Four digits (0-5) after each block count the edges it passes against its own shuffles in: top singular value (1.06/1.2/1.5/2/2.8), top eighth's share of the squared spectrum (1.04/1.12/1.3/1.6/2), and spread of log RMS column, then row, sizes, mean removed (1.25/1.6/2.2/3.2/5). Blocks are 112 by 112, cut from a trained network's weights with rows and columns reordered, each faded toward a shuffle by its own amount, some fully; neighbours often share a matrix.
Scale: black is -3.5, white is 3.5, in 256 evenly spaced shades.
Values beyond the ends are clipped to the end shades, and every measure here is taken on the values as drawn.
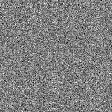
3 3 0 1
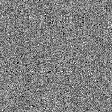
3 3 0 1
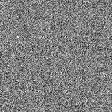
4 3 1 1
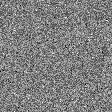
0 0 0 0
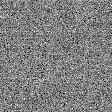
1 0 0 0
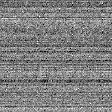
5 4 2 3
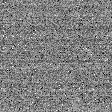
2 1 0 0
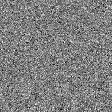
3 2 0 1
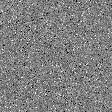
1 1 0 0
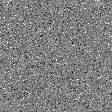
0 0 0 0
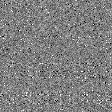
3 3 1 2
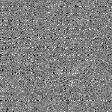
3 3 1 3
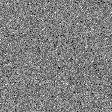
2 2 0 1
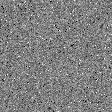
0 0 0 0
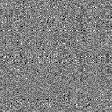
4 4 1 3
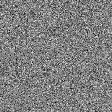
3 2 0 1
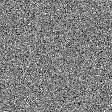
0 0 0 0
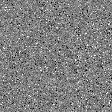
2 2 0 0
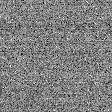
2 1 0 0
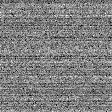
4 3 1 2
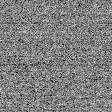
2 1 0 0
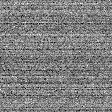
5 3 1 2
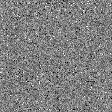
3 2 0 2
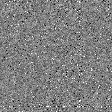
3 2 1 1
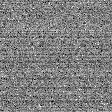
3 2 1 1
